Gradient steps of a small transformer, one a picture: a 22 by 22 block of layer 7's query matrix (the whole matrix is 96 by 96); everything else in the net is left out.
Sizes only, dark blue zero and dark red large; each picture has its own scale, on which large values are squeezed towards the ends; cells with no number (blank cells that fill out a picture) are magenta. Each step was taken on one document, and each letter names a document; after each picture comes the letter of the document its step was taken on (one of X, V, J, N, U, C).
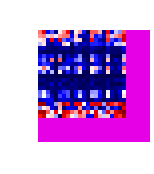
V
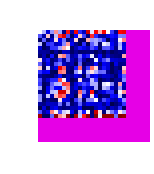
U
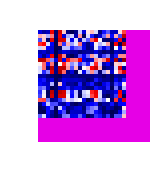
V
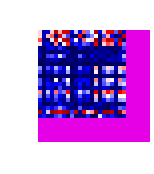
U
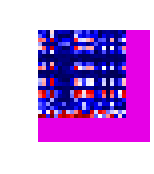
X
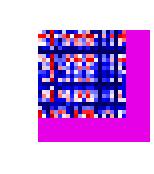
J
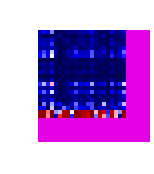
X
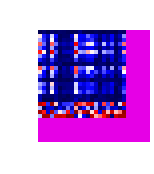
X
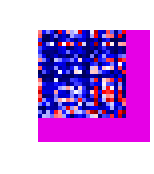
U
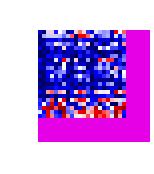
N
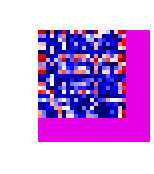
V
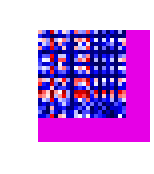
J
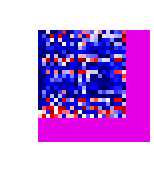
N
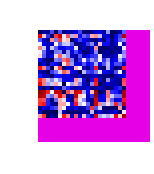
V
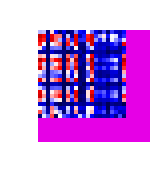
J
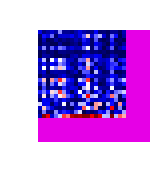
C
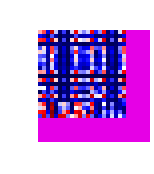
X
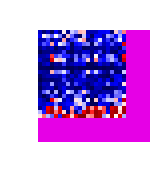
N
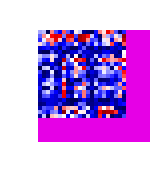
N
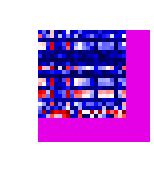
X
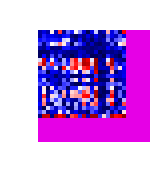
C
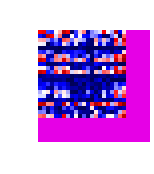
V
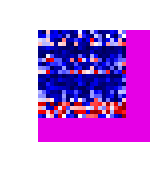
V
